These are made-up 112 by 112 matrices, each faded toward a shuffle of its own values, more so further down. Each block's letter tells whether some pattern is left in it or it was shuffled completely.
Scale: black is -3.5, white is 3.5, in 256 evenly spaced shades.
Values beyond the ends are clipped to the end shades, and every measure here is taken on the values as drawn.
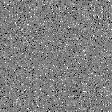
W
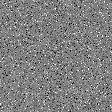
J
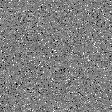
W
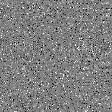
W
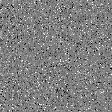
W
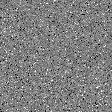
J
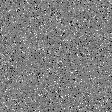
J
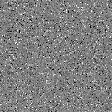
W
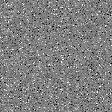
W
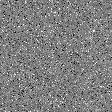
J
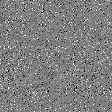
W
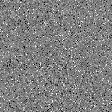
W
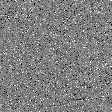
J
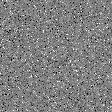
J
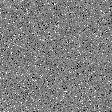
J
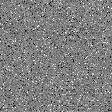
W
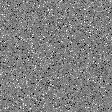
J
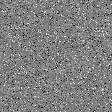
J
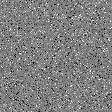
J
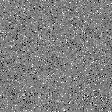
W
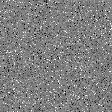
W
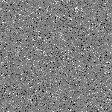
J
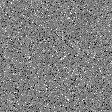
J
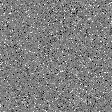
J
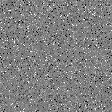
W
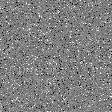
W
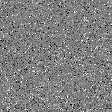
W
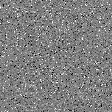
W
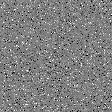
W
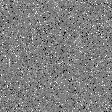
J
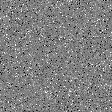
J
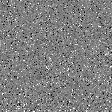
W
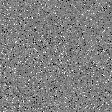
W
